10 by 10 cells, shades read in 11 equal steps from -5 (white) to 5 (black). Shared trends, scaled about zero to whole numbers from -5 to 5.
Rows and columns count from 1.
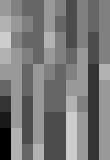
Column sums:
9 -10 11 -3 3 10 -5 -6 24 -7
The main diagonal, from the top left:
-1 -1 1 1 0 1 -2 -1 3 -1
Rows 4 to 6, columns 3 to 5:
0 1 -1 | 1 -1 0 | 1 -1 1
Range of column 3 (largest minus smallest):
2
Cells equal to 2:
14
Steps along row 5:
same up down up up down down up down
